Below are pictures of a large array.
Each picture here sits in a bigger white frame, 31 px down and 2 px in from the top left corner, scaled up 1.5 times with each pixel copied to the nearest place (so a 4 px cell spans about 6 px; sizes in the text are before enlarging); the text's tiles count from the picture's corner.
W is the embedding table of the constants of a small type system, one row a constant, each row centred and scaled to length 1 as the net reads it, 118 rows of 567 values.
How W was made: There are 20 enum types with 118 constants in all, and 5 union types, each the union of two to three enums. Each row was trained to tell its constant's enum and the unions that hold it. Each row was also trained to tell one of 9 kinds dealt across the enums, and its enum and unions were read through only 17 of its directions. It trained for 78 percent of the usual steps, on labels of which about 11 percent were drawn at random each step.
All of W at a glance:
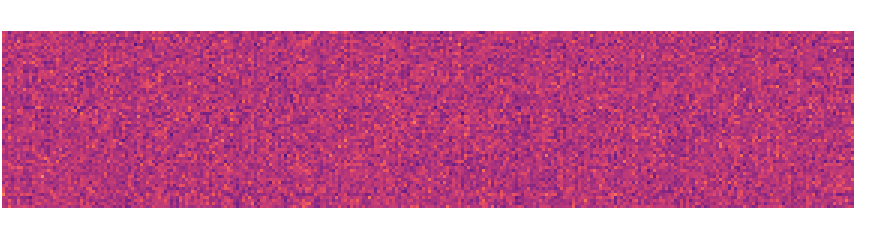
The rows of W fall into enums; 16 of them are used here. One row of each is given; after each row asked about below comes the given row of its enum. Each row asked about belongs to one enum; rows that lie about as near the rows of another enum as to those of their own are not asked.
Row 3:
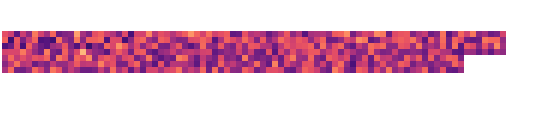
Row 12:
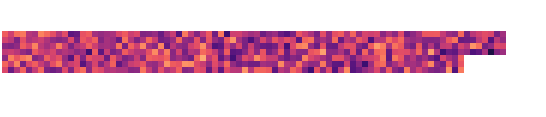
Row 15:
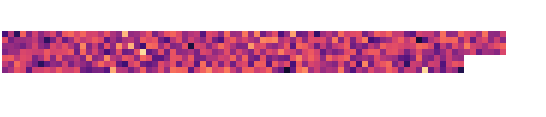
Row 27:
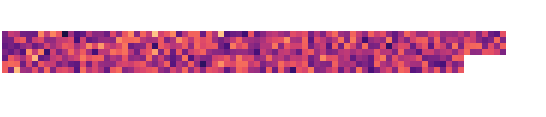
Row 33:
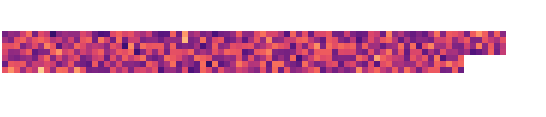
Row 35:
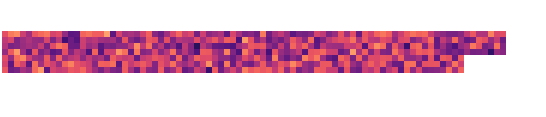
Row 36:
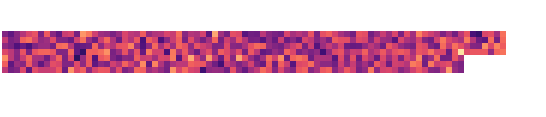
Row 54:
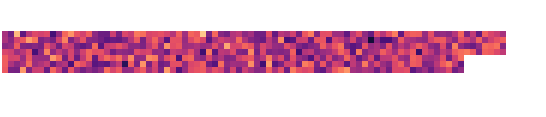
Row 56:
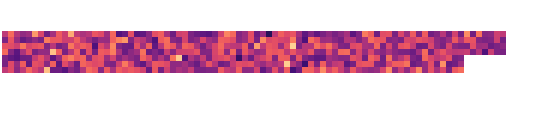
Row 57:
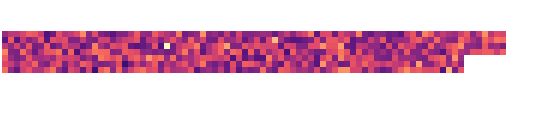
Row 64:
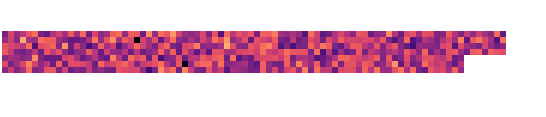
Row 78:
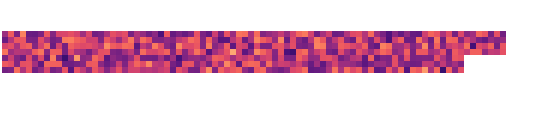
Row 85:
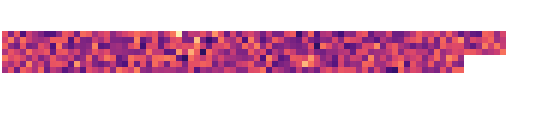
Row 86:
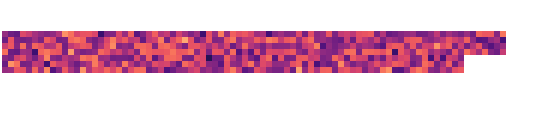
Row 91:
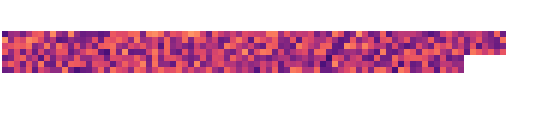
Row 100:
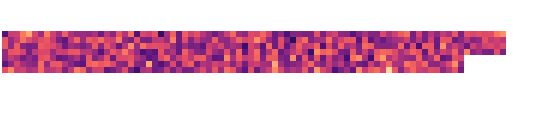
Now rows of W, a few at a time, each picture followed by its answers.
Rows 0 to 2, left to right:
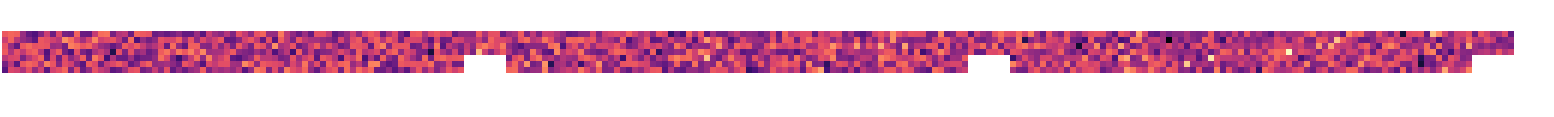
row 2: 57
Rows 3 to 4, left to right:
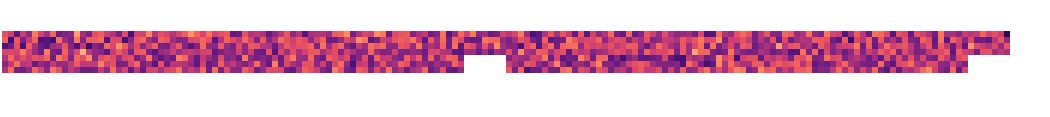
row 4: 27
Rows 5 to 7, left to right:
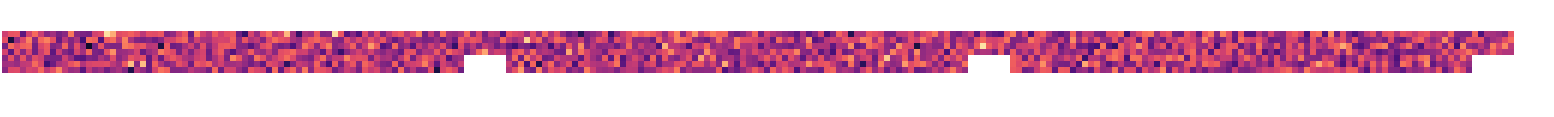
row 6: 12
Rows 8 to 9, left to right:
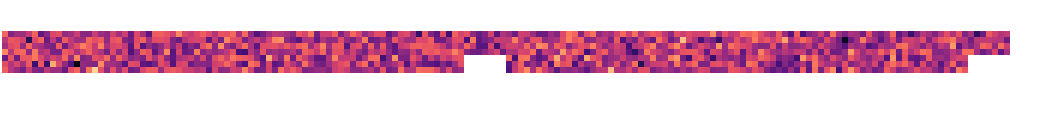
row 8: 3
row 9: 85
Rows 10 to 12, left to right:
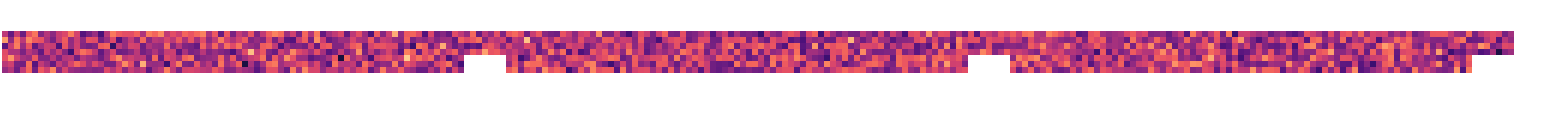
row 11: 56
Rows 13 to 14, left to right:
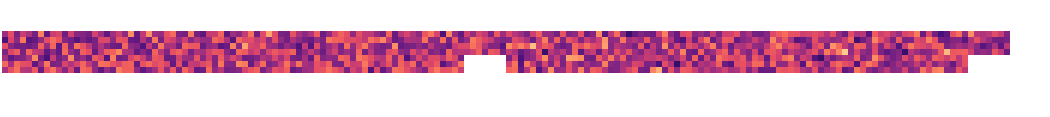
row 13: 64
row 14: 56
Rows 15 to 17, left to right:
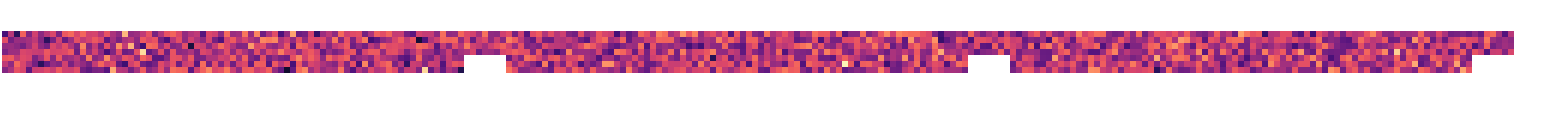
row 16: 35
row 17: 86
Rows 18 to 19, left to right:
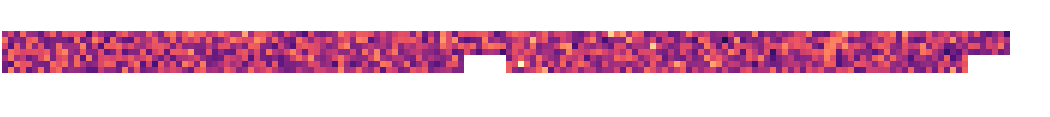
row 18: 100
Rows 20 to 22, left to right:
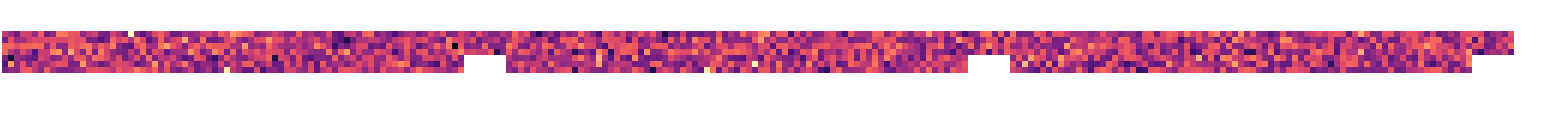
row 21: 33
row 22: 3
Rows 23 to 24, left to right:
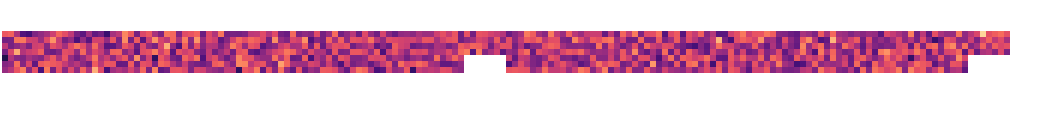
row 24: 100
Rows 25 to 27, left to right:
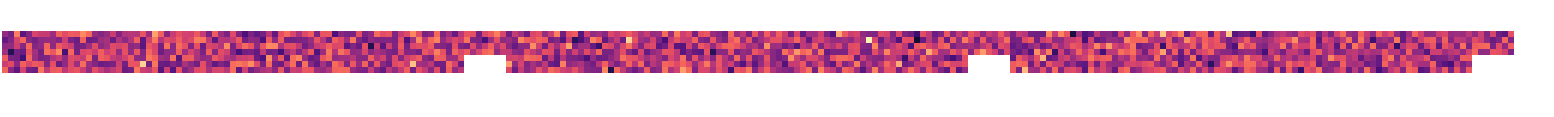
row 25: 27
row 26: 15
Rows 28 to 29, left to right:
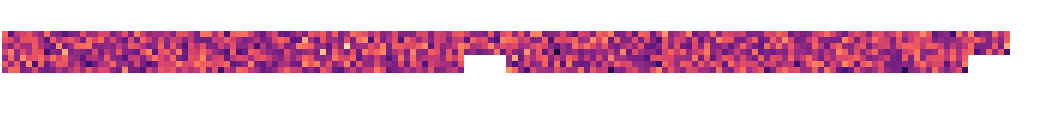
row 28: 12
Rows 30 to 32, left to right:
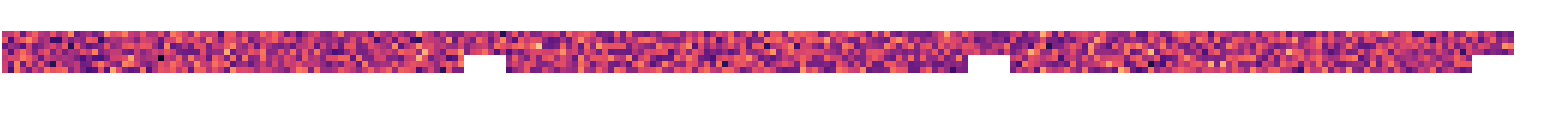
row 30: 15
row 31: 78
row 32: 15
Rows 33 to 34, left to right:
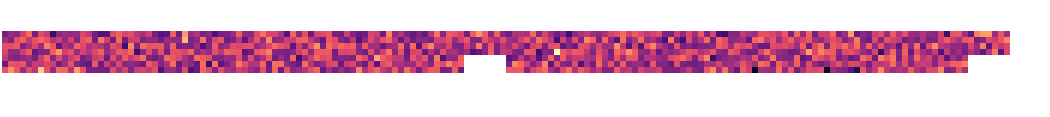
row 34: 33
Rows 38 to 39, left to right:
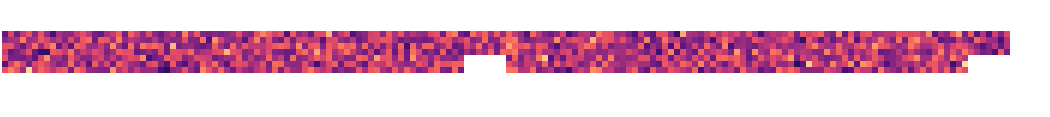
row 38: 33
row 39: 56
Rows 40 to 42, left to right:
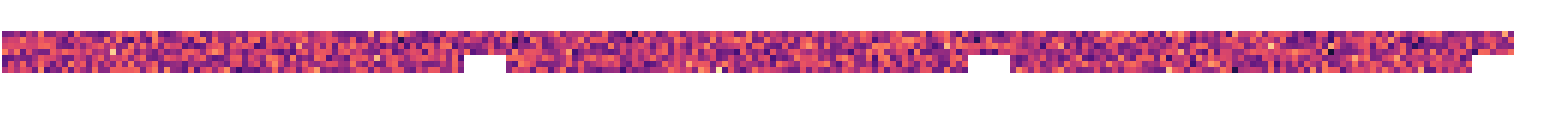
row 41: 12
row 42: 64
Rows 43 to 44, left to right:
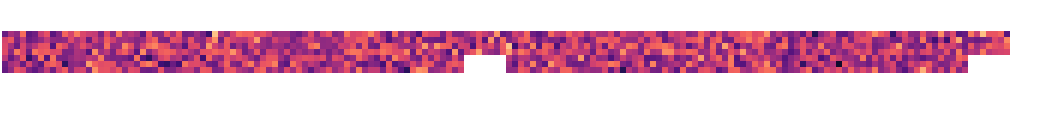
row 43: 86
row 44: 100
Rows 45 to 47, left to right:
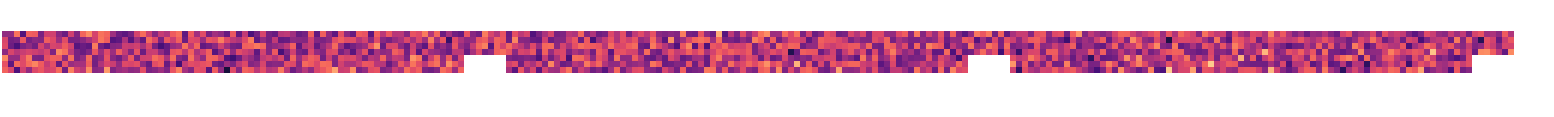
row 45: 35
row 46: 33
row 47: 15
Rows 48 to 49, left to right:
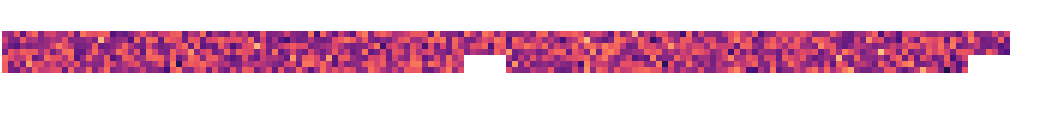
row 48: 35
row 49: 27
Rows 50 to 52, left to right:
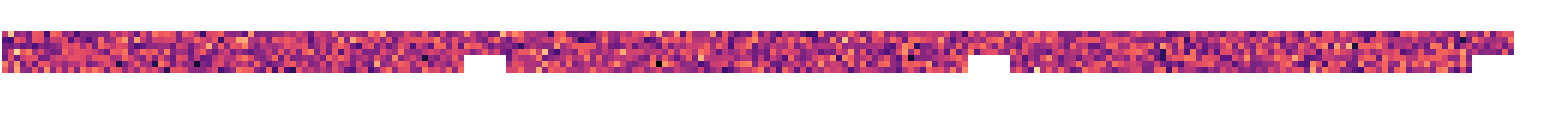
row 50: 3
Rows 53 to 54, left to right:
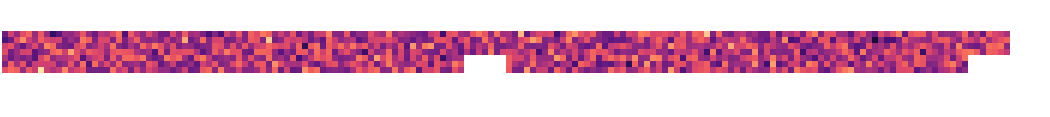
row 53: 33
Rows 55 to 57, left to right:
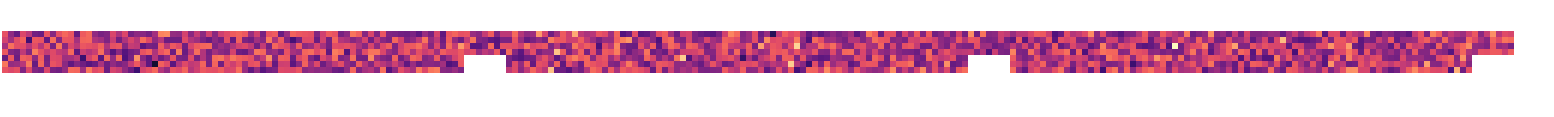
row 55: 78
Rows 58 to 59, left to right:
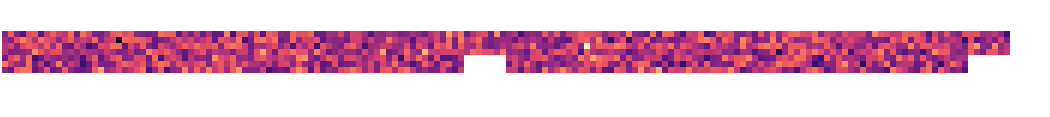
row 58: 78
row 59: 27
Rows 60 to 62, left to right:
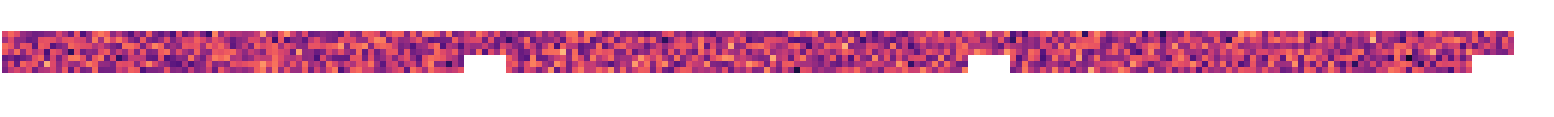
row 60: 56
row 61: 78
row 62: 15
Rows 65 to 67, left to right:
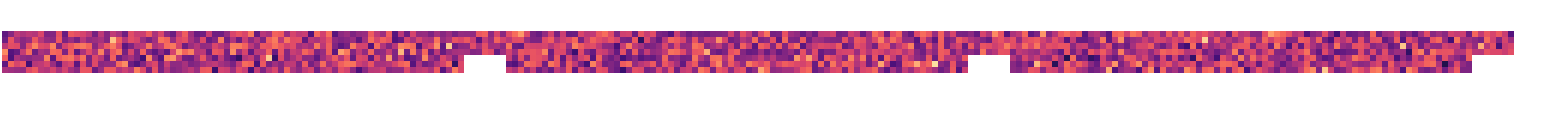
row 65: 33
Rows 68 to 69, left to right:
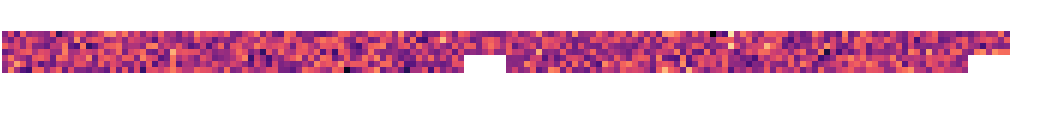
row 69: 64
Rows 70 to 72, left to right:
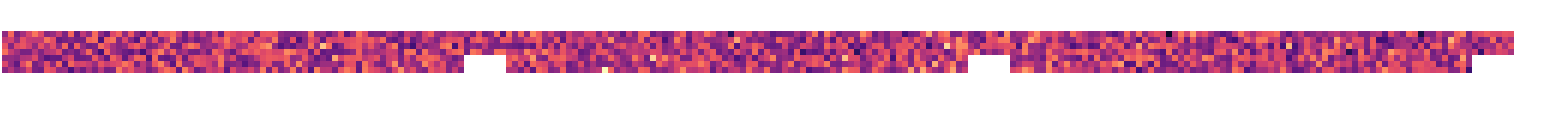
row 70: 64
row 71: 12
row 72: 100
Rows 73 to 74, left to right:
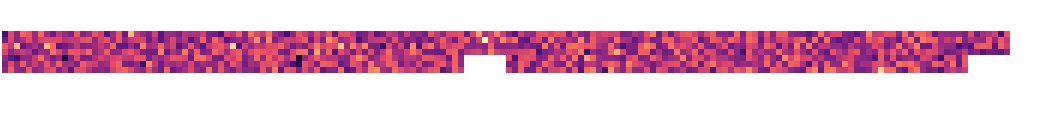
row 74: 35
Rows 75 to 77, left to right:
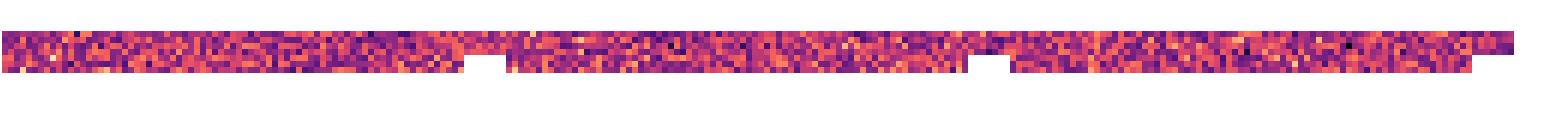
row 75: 78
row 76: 56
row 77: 64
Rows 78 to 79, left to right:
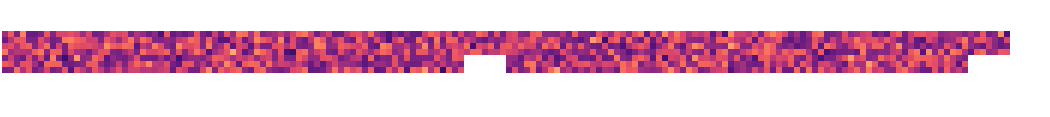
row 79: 64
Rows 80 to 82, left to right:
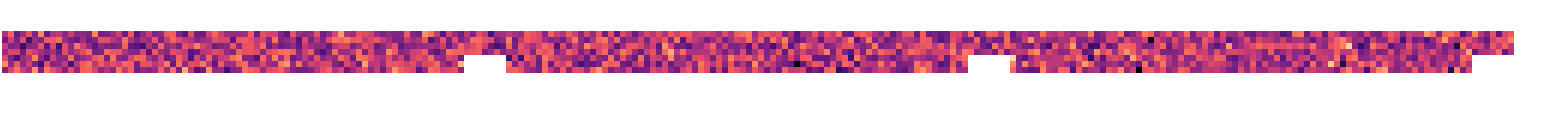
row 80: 64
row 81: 100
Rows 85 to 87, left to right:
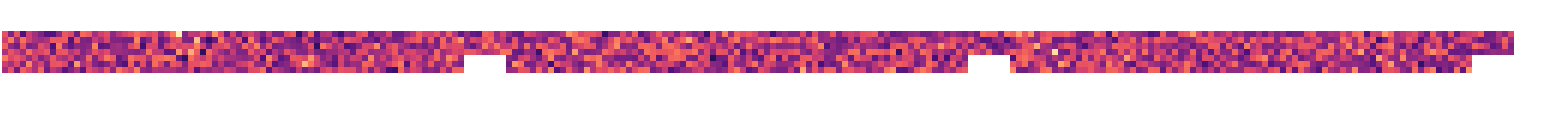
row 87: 3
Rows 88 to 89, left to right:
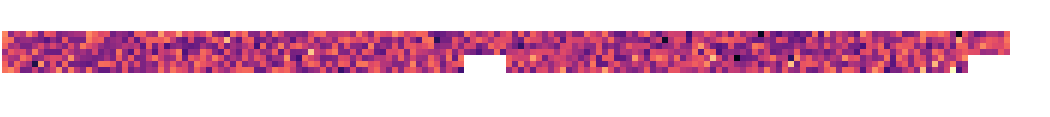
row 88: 35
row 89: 12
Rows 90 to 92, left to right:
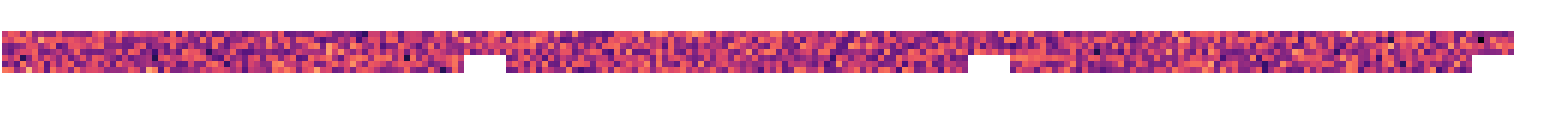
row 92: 12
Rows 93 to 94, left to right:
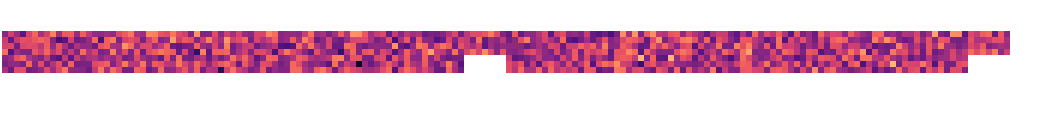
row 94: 33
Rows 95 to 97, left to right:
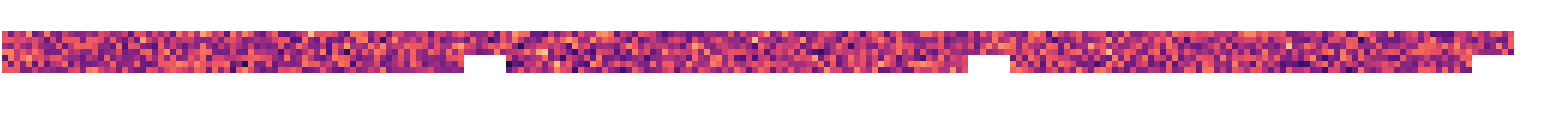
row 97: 100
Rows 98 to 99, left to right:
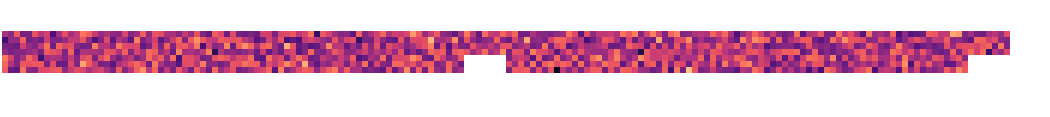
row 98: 27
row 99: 85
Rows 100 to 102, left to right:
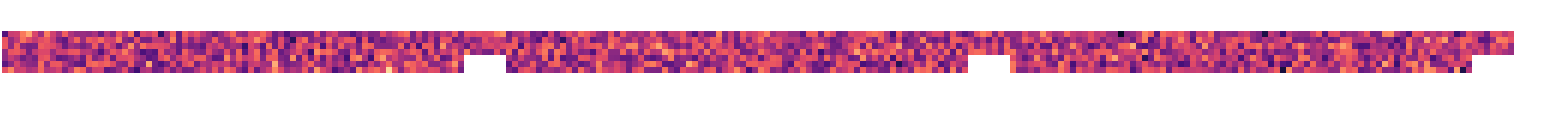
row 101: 86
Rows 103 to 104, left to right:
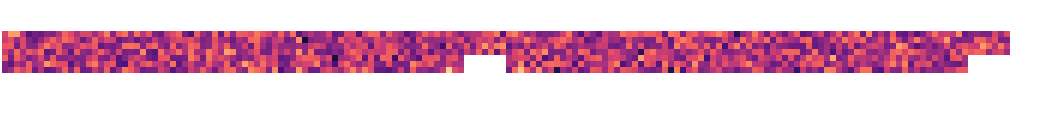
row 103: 85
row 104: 85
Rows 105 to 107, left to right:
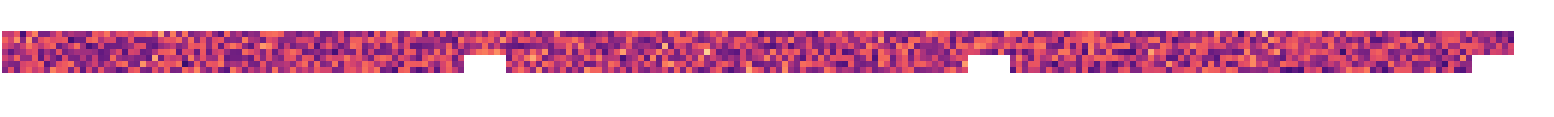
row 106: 12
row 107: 78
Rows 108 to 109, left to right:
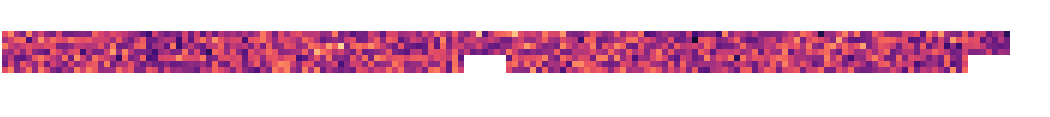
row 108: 56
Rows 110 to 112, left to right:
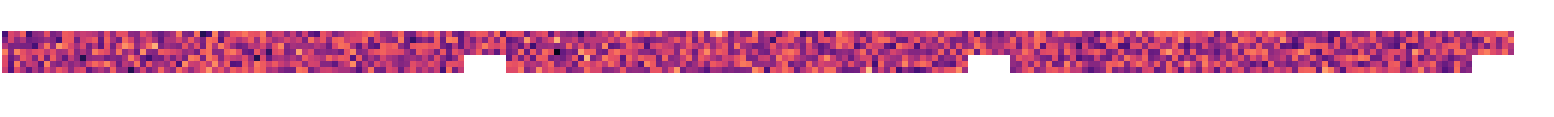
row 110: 15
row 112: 100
